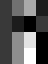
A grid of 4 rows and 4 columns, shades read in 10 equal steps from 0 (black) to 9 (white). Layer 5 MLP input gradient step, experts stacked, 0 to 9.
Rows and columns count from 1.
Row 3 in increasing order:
0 2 5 8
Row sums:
13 5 15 16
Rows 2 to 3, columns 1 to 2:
2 1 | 2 5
